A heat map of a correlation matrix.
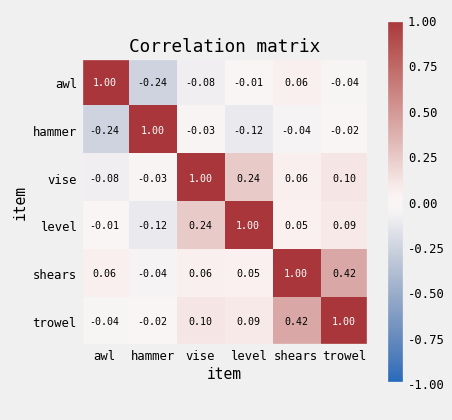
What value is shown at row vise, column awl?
-0.08
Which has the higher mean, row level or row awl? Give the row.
level
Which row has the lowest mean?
hammer
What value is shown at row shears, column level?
0.05
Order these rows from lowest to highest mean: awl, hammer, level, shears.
hammer, awl, level, shears
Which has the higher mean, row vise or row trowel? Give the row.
trowel
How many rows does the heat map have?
6
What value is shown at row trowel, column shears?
0.42
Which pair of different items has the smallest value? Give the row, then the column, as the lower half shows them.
hammer, awl
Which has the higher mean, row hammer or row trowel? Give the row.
trowel
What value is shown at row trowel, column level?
0.09
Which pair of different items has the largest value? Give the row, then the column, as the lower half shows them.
trowel, shears
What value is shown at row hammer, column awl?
-0.24
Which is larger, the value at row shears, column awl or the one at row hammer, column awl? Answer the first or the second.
the first
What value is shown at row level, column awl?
-0.01
